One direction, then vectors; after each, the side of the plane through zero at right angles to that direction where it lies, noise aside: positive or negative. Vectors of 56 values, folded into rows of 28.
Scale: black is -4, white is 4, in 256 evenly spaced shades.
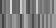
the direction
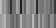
negative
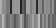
negative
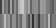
positive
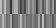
negative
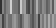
positive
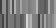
positive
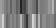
negative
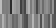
negative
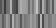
positive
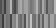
positive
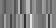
negative
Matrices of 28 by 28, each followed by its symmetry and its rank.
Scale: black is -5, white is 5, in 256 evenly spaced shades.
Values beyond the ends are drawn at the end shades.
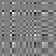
symmetric, rank one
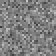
antisymmetric, full rank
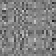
neither, rank five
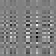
neither, rank one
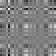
symmetric, rank one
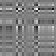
neither, rank one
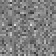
neither, rank five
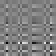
neither, rank one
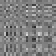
antisymmetric, rank two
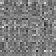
neither, rank five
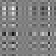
neither, rank one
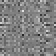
neither, rank five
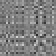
antisymmetric, rank two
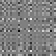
antisymmetric, rank two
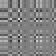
symmetric, rank one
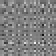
antisymmetric, rank two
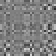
antisymmetric, rank two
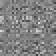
neither, rank five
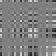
symmetric, rank one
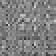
neither, rank five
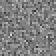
antisymmetric, full rank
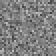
antisymmetric, full rank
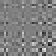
antisymmetric, rank two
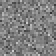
antisymmetric, full rank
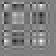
symmetric, rank one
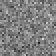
antisymmetric, full rank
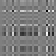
neither, rank one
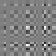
symmetric, rank one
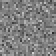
antisymmetric, full rank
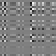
neither, rank one
